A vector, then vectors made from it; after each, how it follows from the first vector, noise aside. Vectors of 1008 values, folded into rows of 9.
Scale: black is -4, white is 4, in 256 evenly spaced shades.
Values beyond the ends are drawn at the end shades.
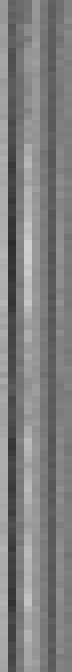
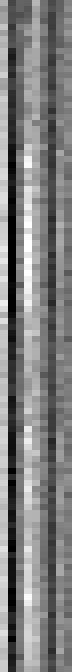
scaled up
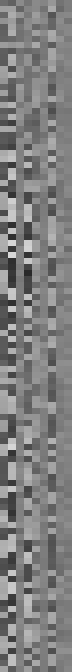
sign-scrambled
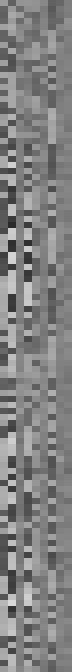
sign-scrambled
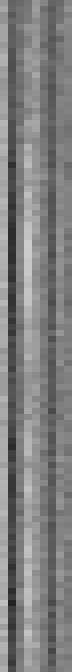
copied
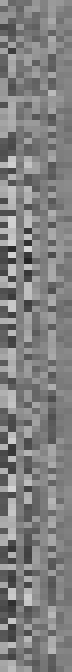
sign-scrambled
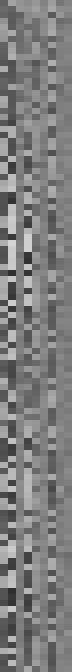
sign-scrambled
